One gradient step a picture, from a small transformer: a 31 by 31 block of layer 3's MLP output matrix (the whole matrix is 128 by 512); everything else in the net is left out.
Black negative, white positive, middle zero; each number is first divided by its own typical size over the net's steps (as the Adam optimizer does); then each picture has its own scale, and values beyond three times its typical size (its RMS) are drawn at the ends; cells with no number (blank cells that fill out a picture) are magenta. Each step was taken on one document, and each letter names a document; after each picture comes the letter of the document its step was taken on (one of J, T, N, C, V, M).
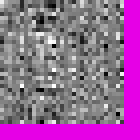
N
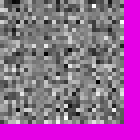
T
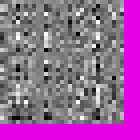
T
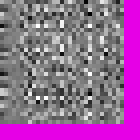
N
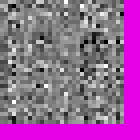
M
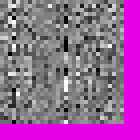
T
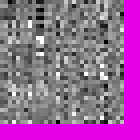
M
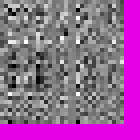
T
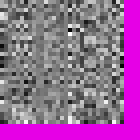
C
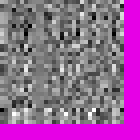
C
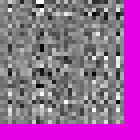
N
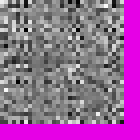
C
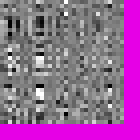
M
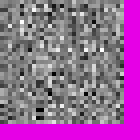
N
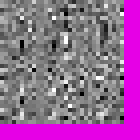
C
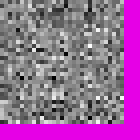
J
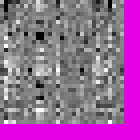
M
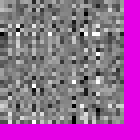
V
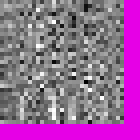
N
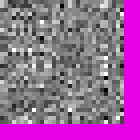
C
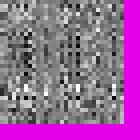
T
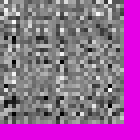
M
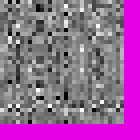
M
